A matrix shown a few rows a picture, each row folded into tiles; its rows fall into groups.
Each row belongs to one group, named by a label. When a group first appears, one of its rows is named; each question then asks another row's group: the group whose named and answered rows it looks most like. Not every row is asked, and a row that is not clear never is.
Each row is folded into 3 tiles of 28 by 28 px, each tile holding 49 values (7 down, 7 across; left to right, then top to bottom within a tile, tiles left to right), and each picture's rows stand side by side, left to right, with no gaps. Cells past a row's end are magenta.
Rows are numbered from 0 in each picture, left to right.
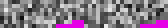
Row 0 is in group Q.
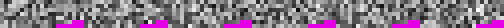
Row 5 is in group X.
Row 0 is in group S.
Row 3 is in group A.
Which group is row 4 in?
Q
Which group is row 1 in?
S
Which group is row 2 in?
Q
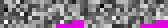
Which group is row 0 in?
X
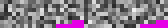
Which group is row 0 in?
S
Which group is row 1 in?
X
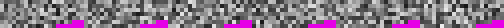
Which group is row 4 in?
S
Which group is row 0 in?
S
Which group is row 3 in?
A
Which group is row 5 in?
Q
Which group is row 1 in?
S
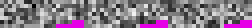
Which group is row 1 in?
X
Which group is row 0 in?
A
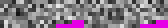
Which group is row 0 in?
A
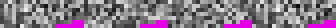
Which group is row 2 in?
A
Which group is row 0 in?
Q
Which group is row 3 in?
Q
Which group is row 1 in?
X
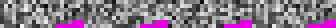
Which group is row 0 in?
Q
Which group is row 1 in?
X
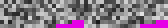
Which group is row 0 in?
A
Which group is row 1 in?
X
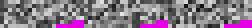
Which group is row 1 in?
S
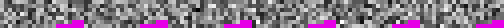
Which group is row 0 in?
S
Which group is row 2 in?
Q
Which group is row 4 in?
X
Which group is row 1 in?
X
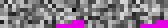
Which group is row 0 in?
A
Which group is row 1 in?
S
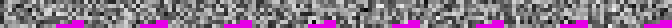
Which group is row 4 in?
Q
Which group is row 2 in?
S
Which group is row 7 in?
Q
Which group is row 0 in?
X
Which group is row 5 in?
S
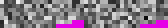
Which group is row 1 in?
A
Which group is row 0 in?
A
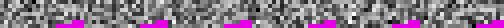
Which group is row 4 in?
Q
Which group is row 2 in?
A
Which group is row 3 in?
X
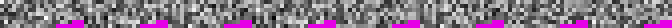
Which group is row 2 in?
Q
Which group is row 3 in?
Q
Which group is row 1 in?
Q
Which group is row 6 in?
S
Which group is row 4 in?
X
